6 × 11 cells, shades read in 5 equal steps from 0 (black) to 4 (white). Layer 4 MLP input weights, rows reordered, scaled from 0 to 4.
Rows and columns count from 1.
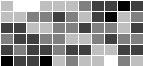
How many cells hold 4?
3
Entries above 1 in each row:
7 8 7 8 4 7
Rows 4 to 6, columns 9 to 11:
1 2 2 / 3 1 1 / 4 2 3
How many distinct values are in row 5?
3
